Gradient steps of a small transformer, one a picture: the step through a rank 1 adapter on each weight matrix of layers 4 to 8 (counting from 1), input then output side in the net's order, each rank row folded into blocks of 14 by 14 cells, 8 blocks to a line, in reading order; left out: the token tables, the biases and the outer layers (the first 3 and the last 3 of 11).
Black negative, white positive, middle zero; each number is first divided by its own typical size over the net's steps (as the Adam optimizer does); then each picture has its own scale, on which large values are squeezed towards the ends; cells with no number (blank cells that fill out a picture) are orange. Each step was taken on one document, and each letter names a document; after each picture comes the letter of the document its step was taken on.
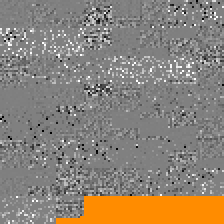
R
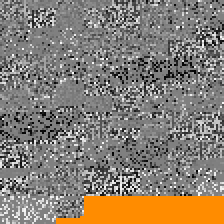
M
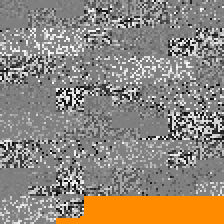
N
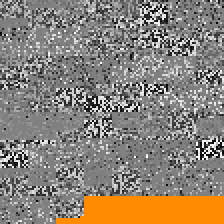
N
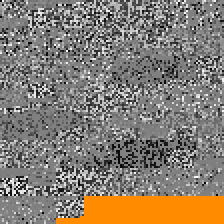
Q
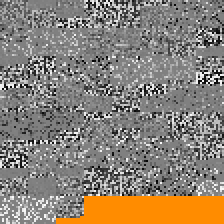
M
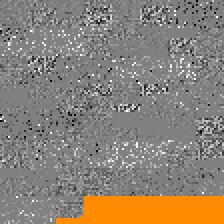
R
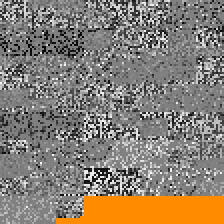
M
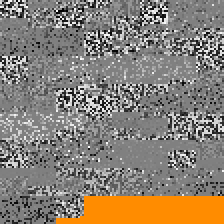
N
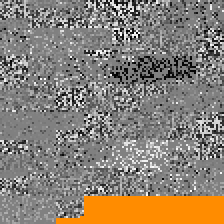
M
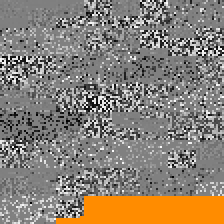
N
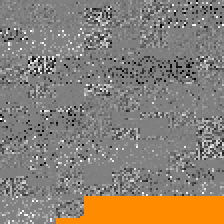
R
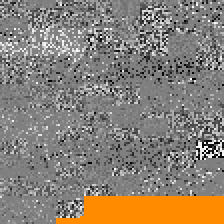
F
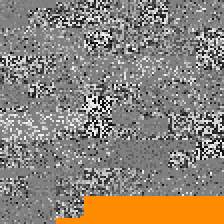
N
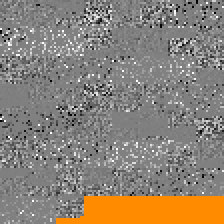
R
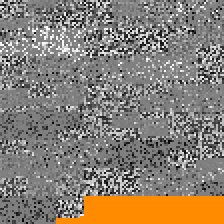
F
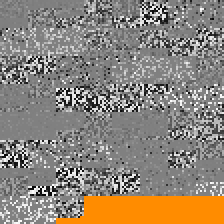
N
